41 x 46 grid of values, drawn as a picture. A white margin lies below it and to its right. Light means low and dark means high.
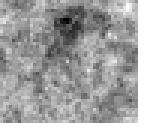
Grain: blotchy. Bumps: one, in the top middle. Mirror symmetry: none. Odd rows or columns: none. Stripes: none. Ninth with the highest average: top middle. Average level on the scale: 40%.
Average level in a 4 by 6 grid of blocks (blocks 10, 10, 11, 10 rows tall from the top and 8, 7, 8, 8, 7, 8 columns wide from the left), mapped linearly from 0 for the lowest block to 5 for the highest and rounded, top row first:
114530 | 225312 | 122212 | 111132
